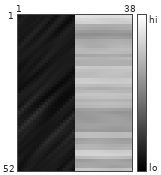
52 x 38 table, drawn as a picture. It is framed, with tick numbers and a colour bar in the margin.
It is made of 1 by 2 panels. Panel 1,1: very low, slanting up to the right, faint in contrast. Panel 1,2: high, streaked across.
